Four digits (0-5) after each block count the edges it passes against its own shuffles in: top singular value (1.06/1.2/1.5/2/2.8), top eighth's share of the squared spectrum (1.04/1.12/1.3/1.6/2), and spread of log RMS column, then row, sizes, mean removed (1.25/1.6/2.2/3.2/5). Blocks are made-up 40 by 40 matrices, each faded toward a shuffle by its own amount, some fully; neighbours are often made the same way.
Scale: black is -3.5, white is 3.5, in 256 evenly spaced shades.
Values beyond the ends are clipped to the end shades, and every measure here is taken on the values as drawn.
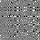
4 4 2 2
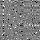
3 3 1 1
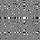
4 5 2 3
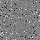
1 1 0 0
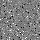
0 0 0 0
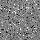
2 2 0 0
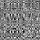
4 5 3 3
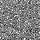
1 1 0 0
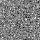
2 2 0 0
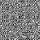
3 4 1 2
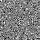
0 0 0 0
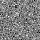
2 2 0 0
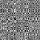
4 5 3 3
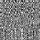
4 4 2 2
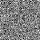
3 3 0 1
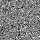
0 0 0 0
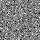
0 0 0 0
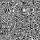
3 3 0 1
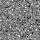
2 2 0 0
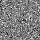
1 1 0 0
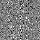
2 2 3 0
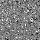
1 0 0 0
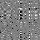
4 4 2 2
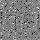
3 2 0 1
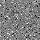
2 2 0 0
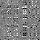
4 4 2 2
